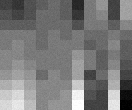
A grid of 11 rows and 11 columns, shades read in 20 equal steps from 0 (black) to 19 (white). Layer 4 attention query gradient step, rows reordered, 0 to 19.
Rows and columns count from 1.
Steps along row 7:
up down down same same up down down up down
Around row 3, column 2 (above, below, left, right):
5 9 7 7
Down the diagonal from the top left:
5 5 7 8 9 9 12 5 6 16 0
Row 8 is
11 12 11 8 10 9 12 5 8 12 5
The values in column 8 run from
5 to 9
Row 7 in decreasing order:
12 11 10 10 10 9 9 9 9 7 6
